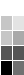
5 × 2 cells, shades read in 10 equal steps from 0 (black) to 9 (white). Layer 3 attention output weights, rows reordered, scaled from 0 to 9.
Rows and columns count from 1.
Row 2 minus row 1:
-2 -1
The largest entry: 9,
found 2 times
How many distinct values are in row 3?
2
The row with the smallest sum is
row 5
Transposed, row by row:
9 7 7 3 0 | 9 8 6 3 4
